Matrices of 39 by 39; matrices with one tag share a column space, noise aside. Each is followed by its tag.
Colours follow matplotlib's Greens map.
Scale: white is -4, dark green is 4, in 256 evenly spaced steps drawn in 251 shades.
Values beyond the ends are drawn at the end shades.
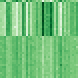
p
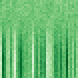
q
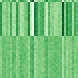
p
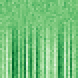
q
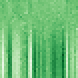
q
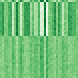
p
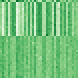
p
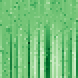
q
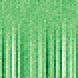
q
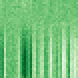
q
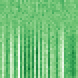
q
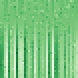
q
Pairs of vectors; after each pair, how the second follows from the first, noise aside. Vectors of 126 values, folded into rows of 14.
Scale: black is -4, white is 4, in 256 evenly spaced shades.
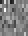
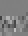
partly zeroed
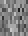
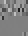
partly zeroed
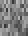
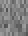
shrunk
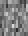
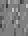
partly zeroed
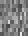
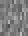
shrunk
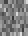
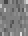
partly zeroed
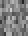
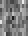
negated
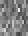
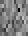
negated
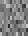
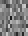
negated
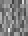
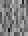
negated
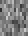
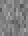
shrunk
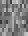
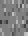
partly zeroed
